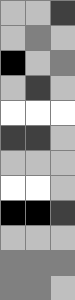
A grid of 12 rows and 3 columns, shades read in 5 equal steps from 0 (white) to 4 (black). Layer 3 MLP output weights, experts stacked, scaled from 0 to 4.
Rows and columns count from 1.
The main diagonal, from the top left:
1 2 2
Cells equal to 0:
5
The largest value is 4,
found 3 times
